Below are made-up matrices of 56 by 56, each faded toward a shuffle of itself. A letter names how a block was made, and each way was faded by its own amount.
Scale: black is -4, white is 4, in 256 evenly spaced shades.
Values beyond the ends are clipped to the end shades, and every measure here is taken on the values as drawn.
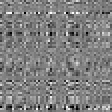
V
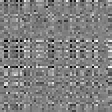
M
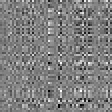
V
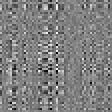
V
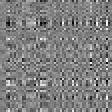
V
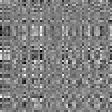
V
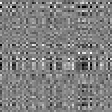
V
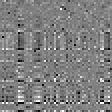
M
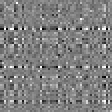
M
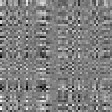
V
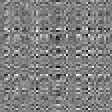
V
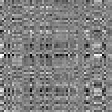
V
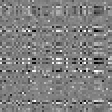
M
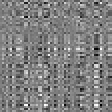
V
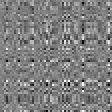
V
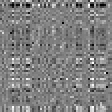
M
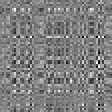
V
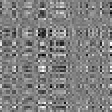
V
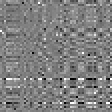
M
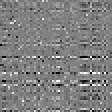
M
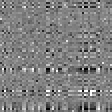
M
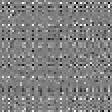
M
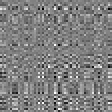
V
